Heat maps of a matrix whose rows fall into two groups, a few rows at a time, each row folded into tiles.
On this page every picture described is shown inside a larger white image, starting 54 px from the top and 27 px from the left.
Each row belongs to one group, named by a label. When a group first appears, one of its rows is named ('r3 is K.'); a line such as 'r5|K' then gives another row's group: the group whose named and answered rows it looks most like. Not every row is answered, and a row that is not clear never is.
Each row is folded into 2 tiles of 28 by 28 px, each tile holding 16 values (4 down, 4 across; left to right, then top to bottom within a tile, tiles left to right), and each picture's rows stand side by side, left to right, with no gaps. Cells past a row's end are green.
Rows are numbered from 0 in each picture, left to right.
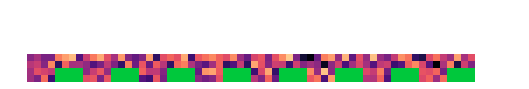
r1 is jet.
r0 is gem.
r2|gem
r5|jet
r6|gem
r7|jet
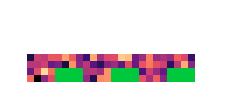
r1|gem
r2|gem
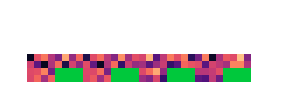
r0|jet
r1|jet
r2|gem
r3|gem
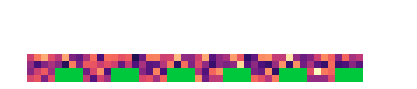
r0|jet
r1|gem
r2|jet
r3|gem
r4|jet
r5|jet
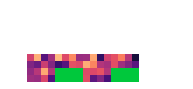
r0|gem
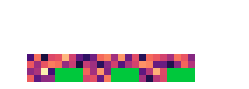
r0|gem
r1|jet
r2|gem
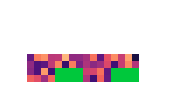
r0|jet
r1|gem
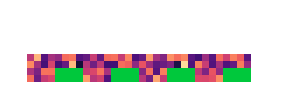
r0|gem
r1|gem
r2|gem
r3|gem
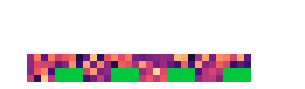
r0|gem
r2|gem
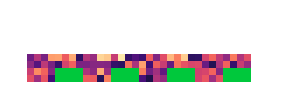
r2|gem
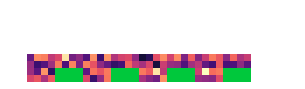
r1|gem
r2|jet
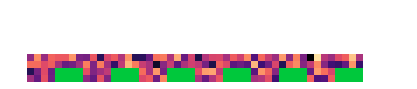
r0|gem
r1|gem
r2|jet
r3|jet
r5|gem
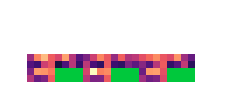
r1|jet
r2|jet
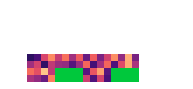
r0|jet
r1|gem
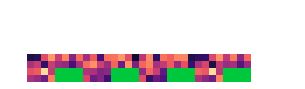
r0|jet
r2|gem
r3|jet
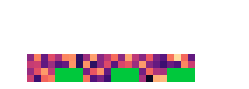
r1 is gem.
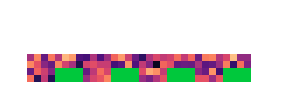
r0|gem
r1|gem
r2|jet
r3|jet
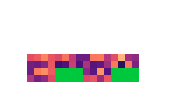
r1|jet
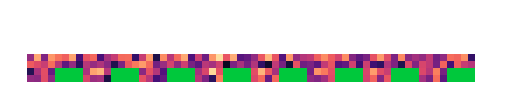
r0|gem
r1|gem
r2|gem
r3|jet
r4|jet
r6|jet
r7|gem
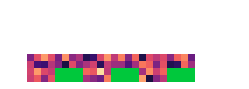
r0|jet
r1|jet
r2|gem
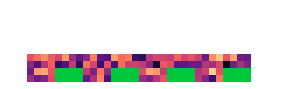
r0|jet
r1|gem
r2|jet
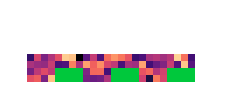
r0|gem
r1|gem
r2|gem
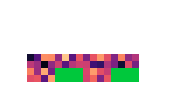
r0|jet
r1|jet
